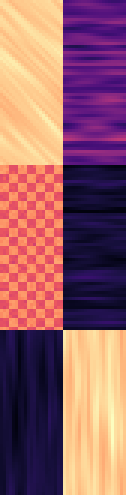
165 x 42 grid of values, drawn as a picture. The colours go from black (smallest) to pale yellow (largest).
The table splits into 3 rows of 2 panels. Panel 1,1: very high, slanting down to the right, faint in contrast. Panel 1,2: low, streaked across. Panel 2,1: high, checkered. Panel 2,2: very low, streaked across, faint in contrast. Panel 3,1: very low, streaked downward, faint in contrast. Panel 3,2: very high, streaked downward, faint in contrast.
